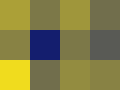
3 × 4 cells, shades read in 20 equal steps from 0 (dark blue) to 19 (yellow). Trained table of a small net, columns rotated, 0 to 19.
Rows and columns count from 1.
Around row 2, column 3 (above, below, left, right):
12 11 0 6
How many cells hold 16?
0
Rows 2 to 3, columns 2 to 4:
0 9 6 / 8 11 10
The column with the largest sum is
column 1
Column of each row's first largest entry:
1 1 1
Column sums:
42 17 32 24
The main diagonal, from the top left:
13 0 11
